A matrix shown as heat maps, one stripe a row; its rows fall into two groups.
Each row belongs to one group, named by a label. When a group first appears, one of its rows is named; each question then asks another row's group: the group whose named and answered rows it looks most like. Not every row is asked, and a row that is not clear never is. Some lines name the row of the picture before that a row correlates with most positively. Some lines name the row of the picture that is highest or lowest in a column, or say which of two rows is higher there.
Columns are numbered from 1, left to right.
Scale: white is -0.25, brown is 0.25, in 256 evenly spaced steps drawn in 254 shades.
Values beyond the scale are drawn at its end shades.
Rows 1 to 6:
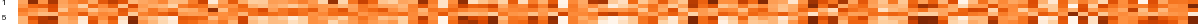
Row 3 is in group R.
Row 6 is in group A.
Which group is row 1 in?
A
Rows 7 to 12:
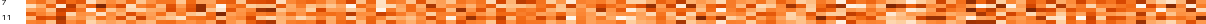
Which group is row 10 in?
R
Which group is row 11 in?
A
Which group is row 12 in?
R
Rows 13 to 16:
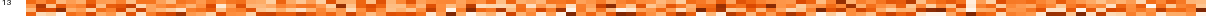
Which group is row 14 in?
A
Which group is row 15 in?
A
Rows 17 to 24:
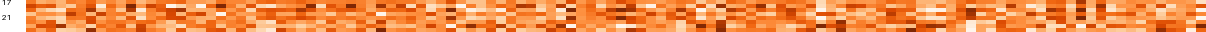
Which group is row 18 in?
R
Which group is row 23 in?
A
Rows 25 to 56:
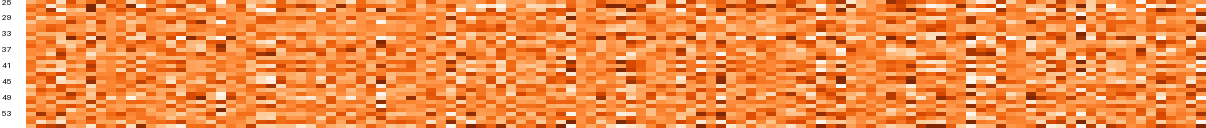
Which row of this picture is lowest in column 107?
34
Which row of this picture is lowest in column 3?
26
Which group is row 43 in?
A
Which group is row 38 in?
R
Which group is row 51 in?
R
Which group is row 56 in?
A
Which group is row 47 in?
A
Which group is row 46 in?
R
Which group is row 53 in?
A
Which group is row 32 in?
A
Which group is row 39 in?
A
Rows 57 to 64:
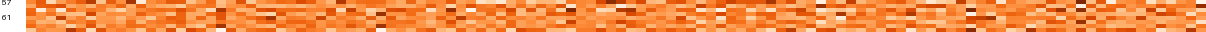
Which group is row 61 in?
R
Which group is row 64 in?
R
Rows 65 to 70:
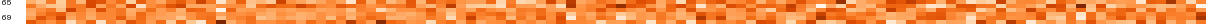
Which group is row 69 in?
A
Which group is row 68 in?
A
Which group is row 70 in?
R
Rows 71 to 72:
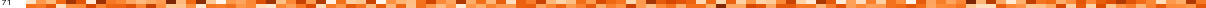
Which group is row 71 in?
R
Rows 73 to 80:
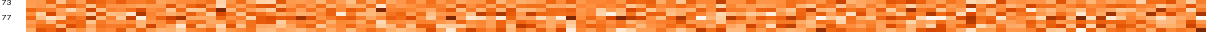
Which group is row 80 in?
A
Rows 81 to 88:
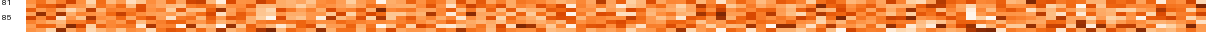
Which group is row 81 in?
R
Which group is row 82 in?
A
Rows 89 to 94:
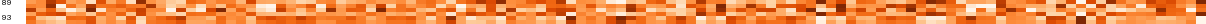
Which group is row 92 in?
A
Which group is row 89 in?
A
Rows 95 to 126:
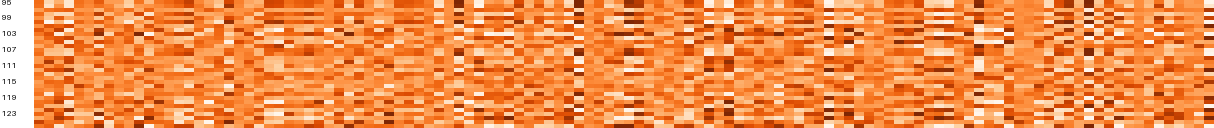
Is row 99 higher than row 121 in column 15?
No
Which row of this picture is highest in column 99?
125
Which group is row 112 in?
A
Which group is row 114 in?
R
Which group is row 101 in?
A
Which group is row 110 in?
A
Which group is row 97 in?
A
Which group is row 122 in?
A
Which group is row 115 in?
A
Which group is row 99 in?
A
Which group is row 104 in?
A
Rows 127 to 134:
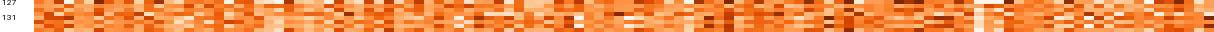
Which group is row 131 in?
A
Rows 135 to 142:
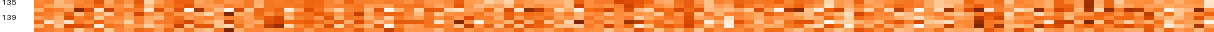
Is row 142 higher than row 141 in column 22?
Yes
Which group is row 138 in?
R
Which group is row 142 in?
R
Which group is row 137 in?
R
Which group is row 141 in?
R
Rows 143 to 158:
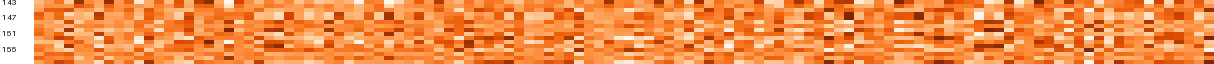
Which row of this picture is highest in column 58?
143
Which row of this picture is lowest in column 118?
155
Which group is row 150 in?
R
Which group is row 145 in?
A
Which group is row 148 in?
R
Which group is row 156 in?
A
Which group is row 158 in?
A
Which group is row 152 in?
A
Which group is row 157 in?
R
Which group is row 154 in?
R
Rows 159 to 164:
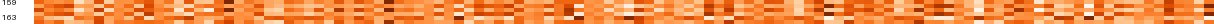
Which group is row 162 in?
A
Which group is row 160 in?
A
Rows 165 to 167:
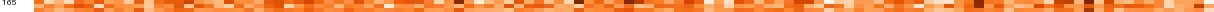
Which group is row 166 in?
R
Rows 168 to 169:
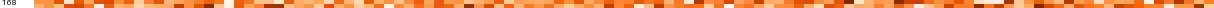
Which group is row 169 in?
R
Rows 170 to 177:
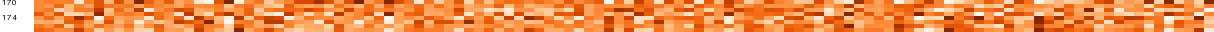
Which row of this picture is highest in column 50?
174
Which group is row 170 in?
R
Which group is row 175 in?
R
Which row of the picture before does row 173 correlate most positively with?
168
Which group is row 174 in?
R
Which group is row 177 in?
R
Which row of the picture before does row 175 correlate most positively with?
169
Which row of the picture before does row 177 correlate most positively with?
169
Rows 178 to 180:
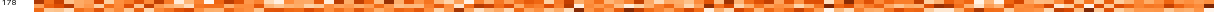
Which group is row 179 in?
A
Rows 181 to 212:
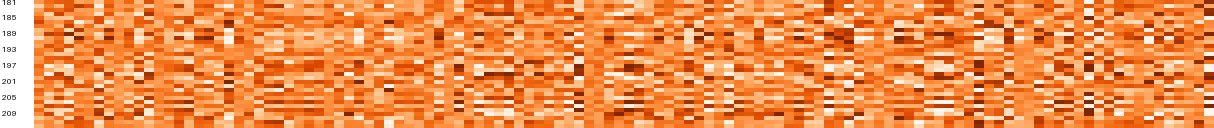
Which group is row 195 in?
A
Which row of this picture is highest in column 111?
190
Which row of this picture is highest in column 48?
199
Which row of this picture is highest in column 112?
201
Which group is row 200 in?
A
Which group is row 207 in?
A
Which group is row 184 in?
A
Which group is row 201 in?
R
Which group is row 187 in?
R
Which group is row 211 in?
R
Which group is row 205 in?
A
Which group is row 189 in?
A
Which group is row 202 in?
R
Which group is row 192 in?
A
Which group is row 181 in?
A
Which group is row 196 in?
R
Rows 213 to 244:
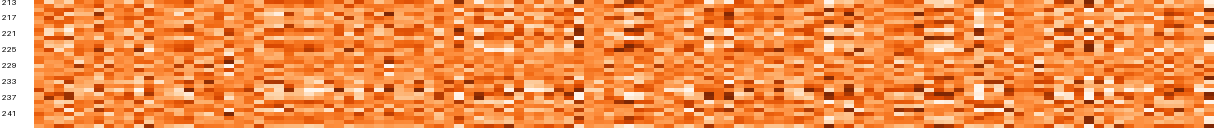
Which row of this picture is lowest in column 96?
240
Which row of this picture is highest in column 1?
235
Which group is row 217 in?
A
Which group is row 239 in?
R
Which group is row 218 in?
A
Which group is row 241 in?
R
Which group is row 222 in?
A
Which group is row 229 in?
R
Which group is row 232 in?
A
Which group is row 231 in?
R
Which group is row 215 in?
A
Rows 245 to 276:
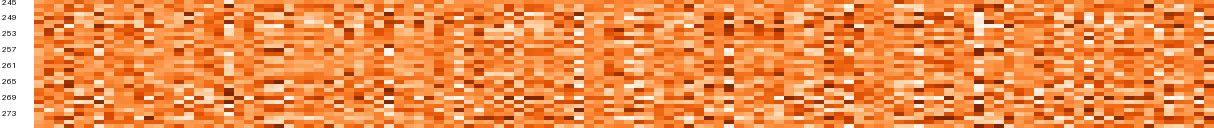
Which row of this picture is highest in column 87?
251
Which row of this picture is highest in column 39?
250
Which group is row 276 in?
R
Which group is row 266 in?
A
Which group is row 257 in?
R
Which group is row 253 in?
A
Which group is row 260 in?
A
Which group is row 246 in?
R
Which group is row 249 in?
A
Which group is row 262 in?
A
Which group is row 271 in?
R
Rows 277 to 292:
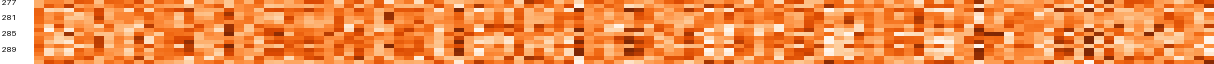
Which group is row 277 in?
R
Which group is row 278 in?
A
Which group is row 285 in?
R
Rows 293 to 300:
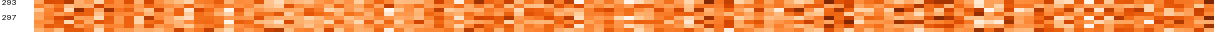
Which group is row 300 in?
R
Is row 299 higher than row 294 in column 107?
Yes
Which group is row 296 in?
R
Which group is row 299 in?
A
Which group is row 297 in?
A
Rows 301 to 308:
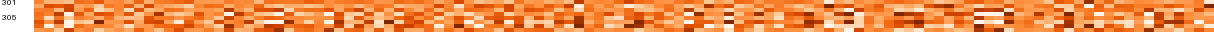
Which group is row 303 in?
R
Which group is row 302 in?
A
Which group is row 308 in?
R
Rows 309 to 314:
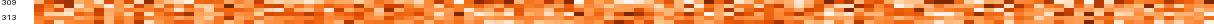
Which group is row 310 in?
R
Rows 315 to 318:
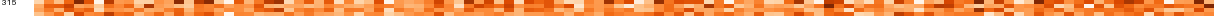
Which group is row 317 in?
R
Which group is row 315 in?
R
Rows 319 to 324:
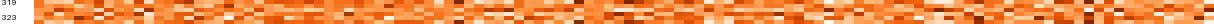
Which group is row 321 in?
A
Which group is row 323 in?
R
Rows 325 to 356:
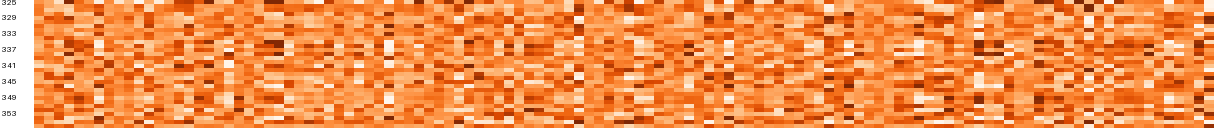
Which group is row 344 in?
A
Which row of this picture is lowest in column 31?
336
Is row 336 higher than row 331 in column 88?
No
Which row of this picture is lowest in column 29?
325
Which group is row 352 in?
R
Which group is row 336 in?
R
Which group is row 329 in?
A
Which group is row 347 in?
A
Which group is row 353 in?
A
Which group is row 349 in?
R
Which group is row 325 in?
R
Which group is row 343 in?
A
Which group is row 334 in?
A
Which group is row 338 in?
R
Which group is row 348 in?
R
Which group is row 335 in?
R
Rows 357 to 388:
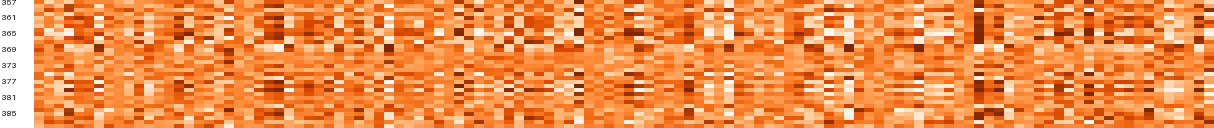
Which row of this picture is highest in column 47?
368
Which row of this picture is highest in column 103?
365
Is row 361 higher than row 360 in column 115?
No
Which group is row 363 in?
R
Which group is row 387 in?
A
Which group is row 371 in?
A
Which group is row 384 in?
R
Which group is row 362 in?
R
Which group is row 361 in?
R
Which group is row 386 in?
R
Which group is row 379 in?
R
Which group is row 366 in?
R
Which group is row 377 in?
R
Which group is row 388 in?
R
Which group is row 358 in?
R
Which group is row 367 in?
R
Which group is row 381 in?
R
